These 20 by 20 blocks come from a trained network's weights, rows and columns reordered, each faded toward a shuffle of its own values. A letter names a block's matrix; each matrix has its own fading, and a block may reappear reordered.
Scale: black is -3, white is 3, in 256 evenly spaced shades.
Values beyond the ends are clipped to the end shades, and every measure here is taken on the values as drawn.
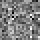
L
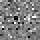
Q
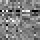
L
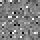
Q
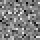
Q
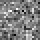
Q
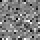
Q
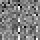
L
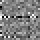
L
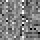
L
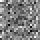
L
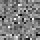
Q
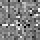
L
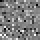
Q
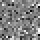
Q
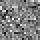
Q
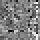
L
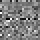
L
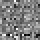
L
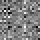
L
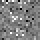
Q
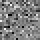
Q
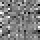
L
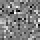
Q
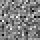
Q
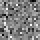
Q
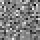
Q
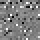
Q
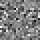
Q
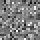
Q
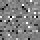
Q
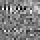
L
